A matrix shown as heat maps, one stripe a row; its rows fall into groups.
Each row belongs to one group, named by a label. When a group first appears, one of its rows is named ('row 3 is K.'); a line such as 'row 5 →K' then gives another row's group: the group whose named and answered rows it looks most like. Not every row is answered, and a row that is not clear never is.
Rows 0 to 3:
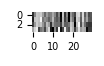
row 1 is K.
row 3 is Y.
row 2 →K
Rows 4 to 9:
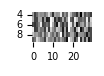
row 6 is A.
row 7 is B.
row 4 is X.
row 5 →A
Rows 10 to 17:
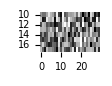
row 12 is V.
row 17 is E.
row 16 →V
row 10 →X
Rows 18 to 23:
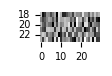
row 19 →B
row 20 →B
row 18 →A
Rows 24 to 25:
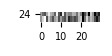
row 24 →X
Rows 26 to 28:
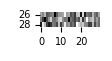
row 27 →E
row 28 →V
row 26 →V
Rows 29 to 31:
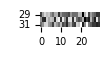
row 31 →K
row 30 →X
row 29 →K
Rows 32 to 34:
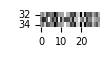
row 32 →V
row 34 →V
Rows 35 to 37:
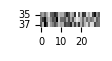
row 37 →E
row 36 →A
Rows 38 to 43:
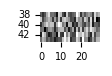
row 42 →V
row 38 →A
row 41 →E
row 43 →V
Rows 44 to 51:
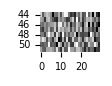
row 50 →A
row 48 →X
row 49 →Y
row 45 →E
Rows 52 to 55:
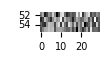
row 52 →E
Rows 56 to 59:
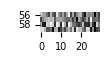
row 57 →K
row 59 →Y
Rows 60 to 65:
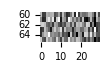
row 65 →X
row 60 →E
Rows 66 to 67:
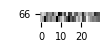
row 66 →Y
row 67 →E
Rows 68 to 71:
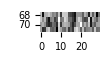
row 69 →V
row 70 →V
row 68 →B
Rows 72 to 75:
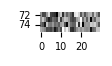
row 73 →V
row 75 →V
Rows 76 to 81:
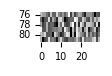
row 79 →B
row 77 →A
